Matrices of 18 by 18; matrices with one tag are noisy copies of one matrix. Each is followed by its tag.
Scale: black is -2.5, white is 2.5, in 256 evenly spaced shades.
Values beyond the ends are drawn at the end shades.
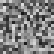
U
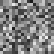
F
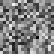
F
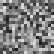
U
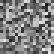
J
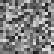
J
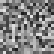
U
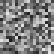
J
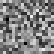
U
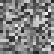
J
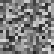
J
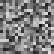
J
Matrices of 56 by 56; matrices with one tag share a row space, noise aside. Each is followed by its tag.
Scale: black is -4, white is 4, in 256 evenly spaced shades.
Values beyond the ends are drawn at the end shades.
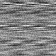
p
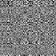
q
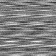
p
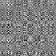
q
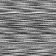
p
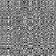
q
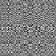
q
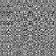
q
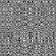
q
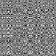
q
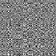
q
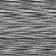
p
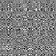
q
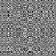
q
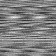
p
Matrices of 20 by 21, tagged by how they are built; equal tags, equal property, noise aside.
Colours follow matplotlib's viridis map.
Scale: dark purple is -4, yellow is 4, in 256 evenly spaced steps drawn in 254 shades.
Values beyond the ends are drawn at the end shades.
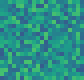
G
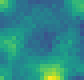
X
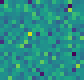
G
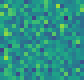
G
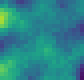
X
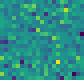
G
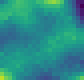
X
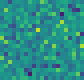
G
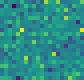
G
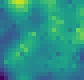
X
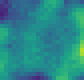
X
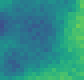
X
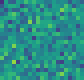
G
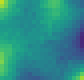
X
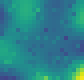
X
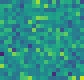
G
